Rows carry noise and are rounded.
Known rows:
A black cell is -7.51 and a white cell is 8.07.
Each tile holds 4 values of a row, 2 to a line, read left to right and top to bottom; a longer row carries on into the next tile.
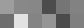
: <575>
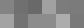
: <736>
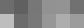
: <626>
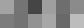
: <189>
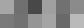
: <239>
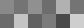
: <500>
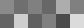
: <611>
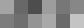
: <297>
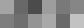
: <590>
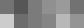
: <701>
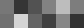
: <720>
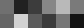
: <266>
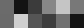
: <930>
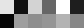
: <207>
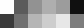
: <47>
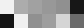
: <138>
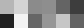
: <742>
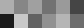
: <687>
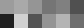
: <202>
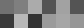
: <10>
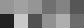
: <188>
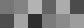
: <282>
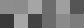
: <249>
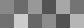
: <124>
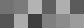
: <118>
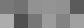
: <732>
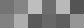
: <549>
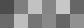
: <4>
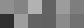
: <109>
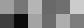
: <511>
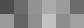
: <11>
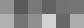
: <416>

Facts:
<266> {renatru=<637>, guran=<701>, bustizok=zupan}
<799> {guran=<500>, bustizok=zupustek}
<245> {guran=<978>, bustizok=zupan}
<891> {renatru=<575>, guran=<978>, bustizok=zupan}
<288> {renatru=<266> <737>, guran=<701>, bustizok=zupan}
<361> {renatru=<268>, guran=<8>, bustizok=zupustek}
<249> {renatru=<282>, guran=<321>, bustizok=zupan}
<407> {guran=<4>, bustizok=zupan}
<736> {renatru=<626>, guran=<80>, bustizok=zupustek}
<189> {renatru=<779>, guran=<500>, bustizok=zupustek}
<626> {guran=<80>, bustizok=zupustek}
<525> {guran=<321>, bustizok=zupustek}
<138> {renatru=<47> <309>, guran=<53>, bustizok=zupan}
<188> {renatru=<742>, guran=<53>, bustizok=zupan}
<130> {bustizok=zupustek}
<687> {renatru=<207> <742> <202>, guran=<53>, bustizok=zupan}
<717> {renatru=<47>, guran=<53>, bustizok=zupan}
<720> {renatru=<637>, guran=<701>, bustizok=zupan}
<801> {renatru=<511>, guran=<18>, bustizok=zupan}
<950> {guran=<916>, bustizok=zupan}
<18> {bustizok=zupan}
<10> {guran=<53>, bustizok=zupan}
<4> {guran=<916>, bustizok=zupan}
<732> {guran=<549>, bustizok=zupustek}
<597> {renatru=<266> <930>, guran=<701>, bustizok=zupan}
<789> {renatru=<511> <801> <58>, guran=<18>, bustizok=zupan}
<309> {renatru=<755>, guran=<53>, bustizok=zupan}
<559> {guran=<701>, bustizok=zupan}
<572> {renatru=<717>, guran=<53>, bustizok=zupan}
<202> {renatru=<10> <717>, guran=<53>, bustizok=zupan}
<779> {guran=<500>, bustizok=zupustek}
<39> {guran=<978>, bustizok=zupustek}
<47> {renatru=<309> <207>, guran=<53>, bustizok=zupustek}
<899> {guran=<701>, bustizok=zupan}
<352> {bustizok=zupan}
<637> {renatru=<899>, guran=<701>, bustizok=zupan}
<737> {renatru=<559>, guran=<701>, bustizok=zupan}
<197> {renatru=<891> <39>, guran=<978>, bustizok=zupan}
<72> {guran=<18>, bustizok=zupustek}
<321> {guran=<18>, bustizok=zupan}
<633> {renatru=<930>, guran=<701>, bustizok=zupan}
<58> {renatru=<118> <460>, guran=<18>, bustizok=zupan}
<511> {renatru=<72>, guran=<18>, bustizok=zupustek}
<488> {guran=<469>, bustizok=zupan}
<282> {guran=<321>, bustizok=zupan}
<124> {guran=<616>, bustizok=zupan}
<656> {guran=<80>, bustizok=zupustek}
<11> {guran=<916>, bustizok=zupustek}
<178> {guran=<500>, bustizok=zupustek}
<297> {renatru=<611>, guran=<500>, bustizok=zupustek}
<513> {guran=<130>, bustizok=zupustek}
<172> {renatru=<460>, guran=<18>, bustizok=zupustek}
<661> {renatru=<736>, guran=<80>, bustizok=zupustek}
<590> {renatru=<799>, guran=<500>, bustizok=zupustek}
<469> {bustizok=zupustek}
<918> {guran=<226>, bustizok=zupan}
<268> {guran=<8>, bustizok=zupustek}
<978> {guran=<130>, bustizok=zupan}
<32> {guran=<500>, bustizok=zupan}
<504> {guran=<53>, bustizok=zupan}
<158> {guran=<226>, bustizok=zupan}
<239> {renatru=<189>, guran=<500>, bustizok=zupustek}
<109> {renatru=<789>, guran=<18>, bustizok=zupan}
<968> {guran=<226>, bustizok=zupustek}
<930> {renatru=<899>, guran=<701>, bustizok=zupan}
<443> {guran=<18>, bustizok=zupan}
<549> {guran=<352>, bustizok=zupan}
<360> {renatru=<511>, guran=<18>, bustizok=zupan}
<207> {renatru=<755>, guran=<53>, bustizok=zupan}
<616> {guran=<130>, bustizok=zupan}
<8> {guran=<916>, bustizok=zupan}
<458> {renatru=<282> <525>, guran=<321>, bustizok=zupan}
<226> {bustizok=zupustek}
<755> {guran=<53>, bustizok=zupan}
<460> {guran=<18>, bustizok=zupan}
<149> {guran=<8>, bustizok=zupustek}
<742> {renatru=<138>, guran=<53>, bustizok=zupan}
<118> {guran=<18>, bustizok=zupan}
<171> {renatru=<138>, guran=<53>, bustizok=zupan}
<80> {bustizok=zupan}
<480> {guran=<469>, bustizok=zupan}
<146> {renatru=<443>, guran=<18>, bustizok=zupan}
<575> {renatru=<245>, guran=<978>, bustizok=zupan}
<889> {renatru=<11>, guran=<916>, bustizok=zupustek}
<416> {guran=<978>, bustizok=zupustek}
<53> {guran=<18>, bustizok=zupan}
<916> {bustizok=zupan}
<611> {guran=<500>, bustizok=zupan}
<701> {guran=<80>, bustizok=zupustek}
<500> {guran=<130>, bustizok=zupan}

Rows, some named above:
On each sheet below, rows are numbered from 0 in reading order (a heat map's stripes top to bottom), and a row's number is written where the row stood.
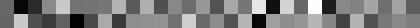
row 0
<637>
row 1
<53>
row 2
<124>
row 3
<207>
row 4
<146>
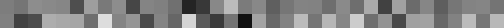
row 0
<525>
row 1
<197>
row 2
<266>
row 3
<513>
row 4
<978>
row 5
<513>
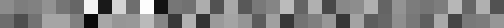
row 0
<172>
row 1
<309>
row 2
<504>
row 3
<321>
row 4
<58>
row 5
<18>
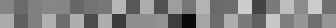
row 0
<130>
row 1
<53>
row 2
<511>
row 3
<407>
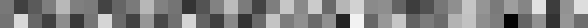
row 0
<597>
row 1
<633>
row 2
<720>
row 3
<8>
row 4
<742>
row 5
<361>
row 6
<801>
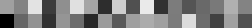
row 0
<801>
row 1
<755>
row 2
<288>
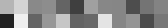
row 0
<742>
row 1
<891>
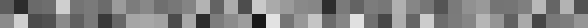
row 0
<899>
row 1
<72>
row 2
<282>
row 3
<717>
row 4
<737>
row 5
<701>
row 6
<18>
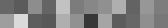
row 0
<559>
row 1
<58>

